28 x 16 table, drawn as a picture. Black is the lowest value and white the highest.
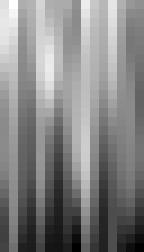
The field climbs toward the top. Streaks run downward. The ninth with the highest average is the top left. The middle right is the calmest part. The bottom right is the ninth with the lowest average.
